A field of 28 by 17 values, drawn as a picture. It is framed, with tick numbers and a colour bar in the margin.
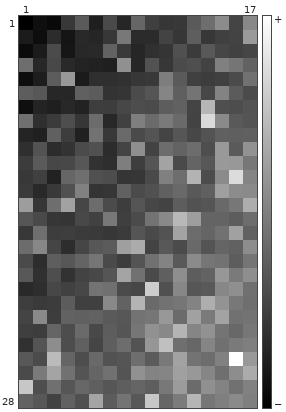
The top left is the ninth with the lowest average. The field climbs toward the bottom right. The bottom right is the ninth with the highest average. No row or column stands out. There are no regular stripes. Neither half mirrors the other.
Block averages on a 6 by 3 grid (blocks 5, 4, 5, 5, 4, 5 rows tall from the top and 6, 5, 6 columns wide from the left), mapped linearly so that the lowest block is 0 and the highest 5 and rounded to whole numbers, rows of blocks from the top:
012 | 123 | 224 | 234 | 245 | 345
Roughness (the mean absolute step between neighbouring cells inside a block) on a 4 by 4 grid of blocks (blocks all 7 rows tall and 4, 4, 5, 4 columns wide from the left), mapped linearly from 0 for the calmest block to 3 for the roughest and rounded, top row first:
2102 / 2212 / 1231 / 3021
